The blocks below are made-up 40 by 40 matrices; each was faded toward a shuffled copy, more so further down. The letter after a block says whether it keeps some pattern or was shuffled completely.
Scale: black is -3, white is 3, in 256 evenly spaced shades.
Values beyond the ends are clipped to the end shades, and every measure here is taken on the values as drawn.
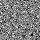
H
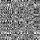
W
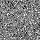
H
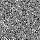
H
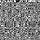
W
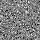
H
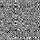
W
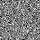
H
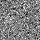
H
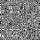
W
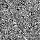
H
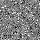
H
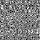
W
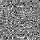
W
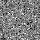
H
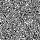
H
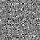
W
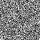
H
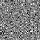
W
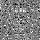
W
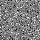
H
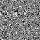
W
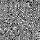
W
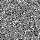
H
